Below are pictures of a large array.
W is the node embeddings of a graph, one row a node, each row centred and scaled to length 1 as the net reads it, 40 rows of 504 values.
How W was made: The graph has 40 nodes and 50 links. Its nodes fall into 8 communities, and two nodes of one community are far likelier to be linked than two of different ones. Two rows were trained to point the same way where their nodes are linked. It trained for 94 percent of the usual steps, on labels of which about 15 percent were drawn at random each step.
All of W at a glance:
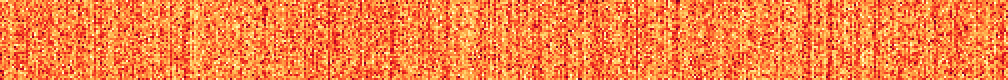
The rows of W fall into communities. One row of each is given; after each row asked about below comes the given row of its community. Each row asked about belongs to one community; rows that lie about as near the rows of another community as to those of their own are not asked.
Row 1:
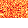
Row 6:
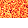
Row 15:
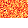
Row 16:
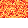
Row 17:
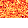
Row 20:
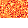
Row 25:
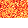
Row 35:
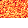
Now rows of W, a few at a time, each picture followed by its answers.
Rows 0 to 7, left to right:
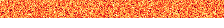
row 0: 16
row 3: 6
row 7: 6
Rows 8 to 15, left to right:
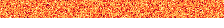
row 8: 20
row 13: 1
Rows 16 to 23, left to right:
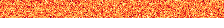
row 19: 15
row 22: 35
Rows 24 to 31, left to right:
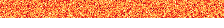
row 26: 17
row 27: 1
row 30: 15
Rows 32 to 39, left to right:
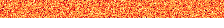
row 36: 35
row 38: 1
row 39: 35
